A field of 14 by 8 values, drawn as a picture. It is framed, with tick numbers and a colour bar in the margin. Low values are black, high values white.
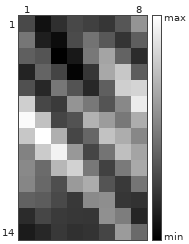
The bottom left is the smoothest part. On average the colour sits 40% of the way up the scale. The ninth with the highest average is the middle left.
